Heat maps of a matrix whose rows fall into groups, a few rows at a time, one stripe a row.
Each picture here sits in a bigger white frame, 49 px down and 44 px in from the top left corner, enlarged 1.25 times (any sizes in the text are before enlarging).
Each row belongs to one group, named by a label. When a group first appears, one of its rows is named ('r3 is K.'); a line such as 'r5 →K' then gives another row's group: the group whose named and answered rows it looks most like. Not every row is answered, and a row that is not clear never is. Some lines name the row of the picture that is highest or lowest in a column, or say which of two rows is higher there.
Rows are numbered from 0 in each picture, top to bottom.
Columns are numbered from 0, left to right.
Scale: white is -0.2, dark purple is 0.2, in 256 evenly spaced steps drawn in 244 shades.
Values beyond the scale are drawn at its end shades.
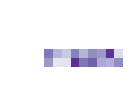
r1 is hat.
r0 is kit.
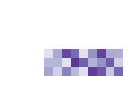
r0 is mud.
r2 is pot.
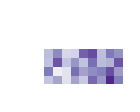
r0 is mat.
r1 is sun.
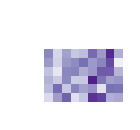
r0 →kit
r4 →sun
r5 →pot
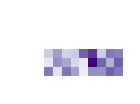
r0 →mat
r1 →pot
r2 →kit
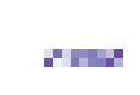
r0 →sun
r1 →kit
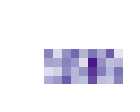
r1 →pot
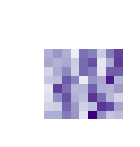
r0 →mat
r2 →mat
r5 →pot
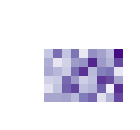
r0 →sun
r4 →mud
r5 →mat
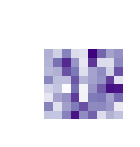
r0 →pot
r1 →pot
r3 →kit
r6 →hat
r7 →hat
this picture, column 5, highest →0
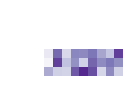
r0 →sun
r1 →sun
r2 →hat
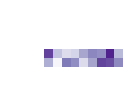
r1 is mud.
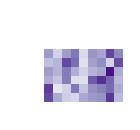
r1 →mud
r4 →kit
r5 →kit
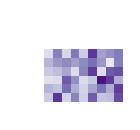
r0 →sun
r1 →pot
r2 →mat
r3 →mud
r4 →mud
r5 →sun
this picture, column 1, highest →5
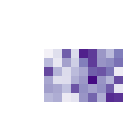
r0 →mat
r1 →mat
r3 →mat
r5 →mat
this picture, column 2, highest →0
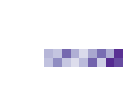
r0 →mud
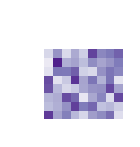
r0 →sun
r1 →sun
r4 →kit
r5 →mud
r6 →hat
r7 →kit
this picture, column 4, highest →6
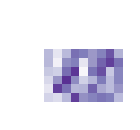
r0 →hat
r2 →mud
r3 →mud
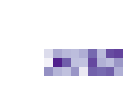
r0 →mat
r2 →kit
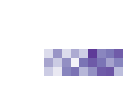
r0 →sun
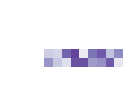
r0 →mud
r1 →hat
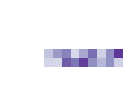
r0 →mat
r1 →hat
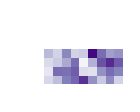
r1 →mud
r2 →mud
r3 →hat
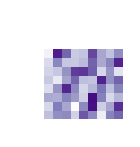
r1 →sun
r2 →hat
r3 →mud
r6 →mat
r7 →mat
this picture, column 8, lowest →2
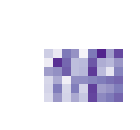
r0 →mud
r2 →pot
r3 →sun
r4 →sun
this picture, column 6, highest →0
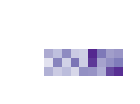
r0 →pot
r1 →sun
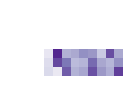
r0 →sun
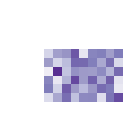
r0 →mud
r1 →hat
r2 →sun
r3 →hat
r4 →kit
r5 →mat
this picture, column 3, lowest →5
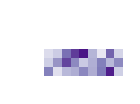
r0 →hat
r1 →mud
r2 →kit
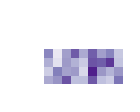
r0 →hat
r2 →pot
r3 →pot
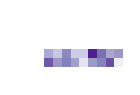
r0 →pot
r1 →kit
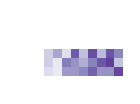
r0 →sun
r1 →kit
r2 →mat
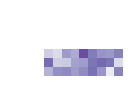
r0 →mat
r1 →kit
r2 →pot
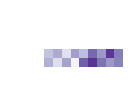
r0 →sun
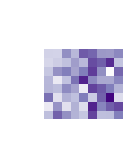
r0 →mat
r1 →kit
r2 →pot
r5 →kit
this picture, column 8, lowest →5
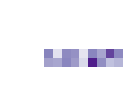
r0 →kit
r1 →pot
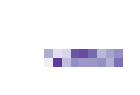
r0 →hat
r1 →sun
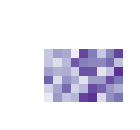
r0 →mat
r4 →pot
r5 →mat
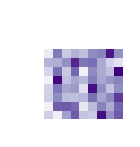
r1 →hat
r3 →sun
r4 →pot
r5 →sun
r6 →mud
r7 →mud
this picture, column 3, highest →1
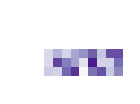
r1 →pot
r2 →mud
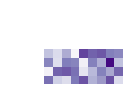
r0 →mat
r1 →kit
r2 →mud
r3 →hat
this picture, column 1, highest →2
